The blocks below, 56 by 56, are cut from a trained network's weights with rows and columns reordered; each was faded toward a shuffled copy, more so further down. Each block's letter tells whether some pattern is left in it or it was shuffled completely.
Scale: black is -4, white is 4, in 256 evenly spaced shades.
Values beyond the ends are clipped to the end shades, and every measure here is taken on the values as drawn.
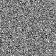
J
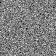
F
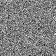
F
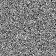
F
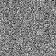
J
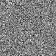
J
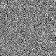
J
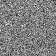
F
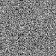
J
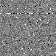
J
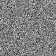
J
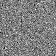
F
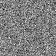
F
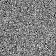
F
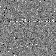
J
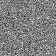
F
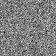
F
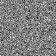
J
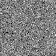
J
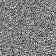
F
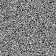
F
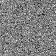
J
